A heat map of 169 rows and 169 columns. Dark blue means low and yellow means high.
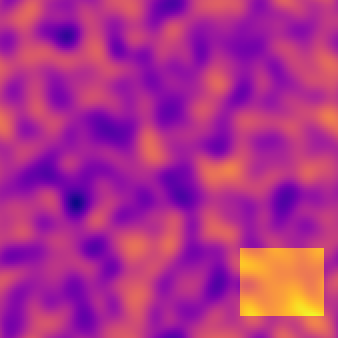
The bottom right is the roughest part. Neither half mirrors the other. In the bottom right lies a patch that is higher than the rest. The bottom right is the ninth with the highest average. No regular stripes run through it.
